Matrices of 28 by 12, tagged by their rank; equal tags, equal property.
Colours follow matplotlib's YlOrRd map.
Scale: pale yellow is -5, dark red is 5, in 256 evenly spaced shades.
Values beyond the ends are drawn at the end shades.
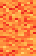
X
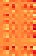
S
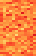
X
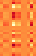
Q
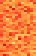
X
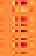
Q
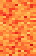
X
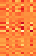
S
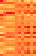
S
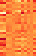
S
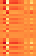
Q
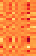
S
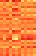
S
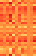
S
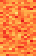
X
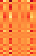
Q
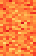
X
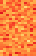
X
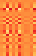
Q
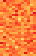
X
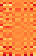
S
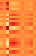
Q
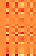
Q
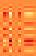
Q
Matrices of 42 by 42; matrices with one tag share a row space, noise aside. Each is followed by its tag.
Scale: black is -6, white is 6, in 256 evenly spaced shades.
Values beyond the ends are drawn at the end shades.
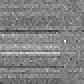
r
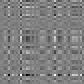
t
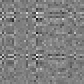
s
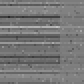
r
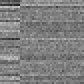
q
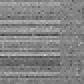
r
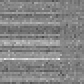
r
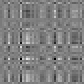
t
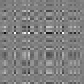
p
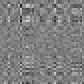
t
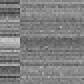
q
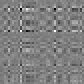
t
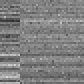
q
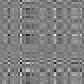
t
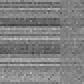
r
